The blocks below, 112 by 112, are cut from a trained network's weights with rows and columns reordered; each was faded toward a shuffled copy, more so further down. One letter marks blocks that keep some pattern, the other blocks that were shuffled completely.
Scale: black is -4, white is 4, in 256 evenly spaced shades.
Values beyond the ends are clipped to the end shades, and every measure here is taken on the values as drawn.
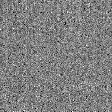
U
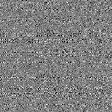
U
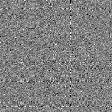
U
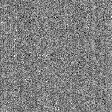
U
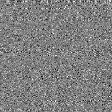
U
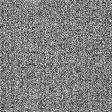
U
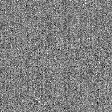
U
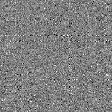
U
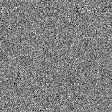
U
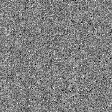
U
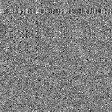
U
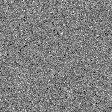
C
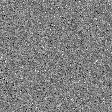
C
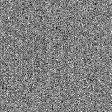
U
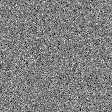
C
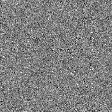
U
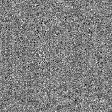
U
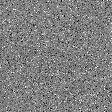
C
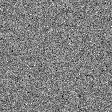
C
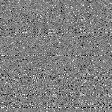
U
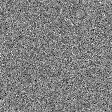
C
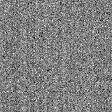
U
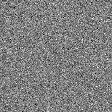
U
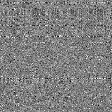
U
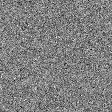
C
